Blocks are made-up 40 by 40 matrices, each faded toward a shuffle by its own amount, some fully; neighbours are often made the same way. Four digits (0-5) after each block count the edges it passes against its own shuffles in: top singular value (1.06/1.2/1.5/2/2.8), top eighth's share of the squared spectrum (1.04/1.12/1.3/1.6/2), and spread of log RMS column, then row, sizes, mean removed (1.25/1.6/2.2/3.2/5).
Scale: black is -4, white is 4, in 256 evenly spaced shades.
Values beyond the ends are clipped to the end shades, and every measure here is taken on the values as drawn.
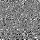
1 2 0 2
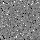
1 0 0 0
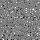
1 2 0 1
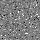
0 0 0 0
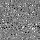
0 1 0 1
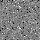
1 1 0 1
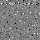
2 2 0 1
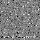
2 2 0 2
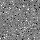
0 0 0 0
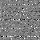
2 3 0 2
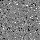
0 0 0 0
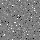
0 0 0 0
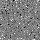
0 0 0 0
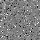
2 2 1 0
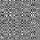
4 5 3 3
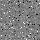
2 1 1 0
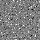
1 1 0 0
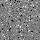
1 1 0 0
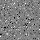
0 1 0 0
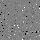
1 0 0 0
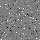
0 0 0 0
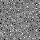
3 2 0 0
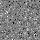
2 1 0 0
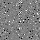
2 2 1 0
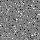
1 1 0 0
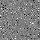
2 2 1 0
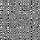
4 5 3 2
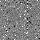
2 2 1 0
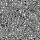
2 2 1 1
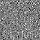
3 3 1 1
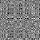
4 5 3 2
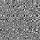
4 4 2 2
